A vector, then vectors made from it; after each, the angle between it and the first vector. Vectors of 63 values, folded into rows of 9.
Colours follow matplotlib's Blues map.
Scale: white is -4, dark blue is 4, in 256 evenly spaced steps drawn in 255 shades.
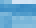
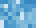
orthogonal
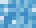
orthogonal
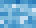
partly opposed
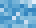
partly aligned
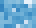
partly aligned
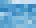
nearly parallel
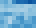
nearly opposite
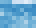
nearly parallel
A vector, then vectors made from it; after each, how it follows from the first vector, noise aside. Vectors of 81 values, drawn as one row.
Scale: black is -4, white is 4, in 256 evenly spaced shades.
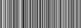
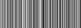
wrapped around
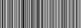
sign-scrambled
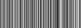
reversed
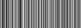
negated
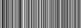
negated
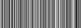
wrapped around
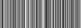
wrapped around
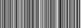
wrapped around
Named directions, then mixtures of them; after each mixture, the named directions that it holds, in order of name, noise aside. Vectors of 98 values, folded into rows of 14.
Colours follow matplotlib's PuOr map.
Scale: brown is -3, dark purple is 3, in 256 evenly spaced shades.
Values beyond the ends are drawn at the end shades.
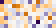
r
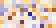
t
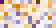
r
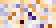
t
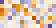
r, t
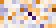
t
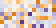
r, t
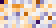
r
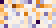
r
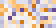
t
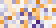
r, t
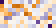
r, t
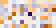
t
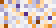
r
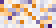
r, t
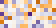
r, t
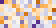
r, t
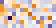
r, t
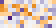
r, t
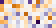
r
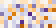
t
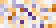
t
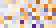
r, t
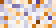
r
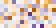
r, t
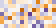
r, t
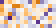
r, t
